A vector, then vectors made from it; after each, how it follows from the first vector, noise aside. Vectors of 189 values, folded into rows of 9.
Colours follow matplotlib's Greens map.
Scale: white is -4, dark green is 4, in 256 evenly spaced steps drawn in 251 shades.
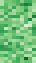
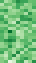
wrapped around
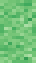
shrunk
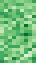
wrapped around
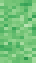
shrunk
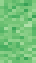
shrunk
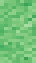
shrunk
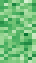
wrapped around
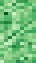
wrapped around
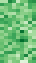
wrapped around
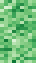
wrapped around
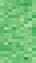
shrunk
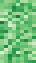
wrapped around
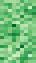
wrapped around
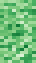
wrapped around
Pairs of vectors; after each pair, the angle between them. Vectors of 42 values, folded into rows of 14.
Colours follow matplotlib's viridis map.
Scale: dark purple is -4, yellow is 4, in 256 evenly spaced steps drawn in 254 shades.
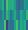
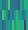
orthogonal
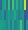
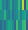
partly opposed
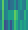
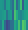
partly aligned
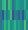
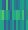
nearly opposite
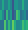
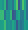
partly aligned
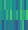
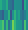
partly opposed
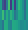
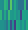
partly opposed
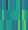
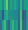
nearly opposite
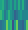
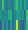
partly aligned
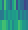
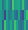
orthogonal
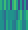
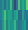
nearly opposite
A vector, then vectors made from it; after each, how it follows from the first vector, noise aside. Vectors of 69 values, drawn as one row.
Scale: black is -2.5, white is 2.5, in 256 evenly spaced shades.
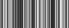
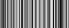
sign-scrambled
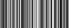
sign-scrambled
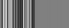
partly zeroed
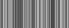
shrunk
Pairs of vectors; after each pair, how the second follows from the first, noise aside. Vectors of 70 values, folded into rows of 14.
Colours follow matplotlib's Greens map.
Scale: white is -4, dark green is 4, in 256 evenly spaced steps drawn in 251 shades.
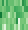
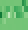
partly zeroed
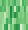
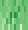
partly zeroed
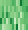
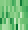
copied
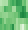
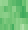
shrunk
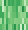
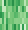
copied
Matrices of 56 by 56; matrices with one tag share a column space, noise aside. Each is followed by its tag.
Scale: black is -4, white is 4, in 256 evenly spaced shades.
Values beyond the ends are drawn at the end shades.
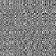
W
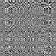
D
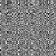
W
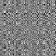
W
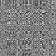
W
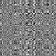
W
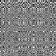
D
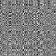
W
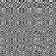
D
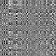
W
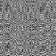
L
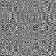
L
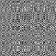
L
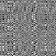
L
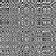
D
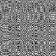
L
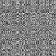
W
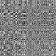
W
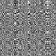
W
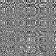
D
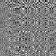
D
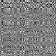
D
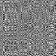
L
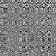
D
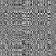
W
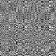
L
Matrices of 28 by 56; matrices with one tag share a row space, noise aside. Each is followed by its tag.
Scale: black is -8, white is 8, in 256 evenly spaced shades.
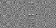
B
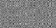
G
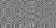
B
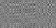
G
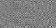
G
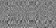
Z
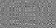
G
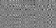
G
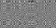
B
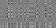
Z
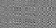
G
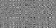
G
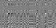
Z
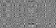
B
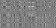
B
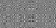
B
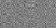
B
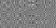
B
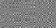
G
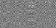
B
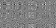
B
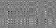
Z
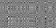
Z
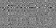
Z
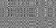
Z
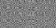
B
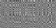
G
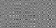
G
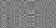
B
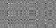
Z
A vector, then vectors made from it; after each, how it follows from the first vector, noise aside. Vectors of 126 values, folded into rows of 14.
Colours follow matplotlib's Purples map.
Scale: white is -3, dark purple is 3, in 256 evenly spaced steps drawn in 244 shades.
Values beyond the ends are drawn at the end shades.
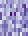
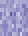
shrunk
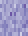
shrunk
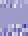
partly zeroed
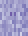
shrunk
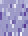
partly zeroed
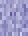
shrunk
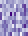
copied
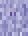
shrunk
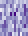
copied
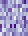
wrapped around
